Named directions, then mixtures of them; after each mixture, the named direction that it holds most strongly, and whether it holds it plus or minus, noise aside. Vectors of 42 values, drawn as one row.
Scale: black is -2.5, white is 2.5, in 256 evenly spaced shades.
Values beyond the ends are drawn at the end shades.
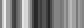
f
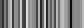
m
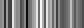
m, minus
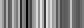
m, minus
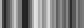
f, minus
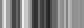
f, plus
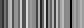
m, plus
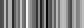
m, plus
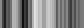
f, minus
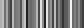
m, minus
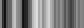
f, minus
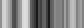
f, plus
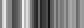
f, plus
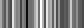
m, minus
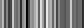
m, minus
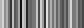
m, minus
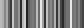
m, minus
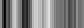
f, minus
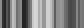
f, minus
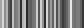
m, minus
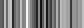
m, plus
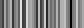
m, plus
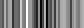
m, plus
